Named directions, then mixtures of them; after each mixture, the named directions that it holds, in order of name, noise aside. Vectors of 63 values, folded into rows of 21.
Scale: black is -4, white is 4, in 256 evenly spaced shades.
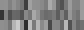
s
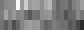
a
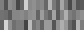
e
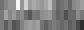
a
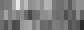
a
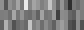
a, e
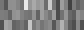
a, e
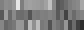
a, s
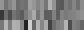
e, s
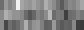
a, e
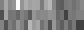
a, s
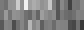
a, e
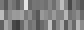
e, s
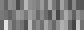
e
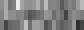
a, e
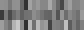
s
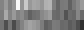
a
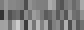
s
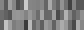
e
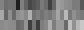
a, s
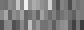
a, e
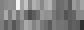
a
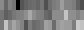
a, e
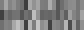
s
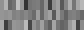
e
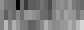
a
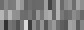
e, s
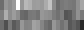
a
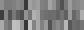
s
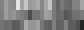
a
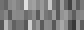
a, e
